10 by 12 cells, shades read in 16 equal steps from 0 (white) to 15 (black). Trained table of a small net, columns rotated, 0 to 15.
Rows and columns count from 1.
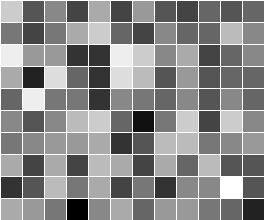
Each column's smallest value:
1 1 2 4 3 1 3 4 3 4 0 6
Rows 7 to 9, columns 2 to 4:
7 6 6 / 11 5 11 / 10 4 8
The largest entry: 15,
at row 10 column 4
